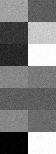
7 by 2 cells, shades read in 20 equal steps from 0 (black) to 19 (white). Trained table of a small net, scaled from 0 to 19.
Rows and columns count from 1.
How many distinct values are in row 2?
2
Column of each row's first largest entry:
1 2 2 1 1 1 2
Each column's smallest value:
0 7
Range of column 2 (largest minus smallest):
12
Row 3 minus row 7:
3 0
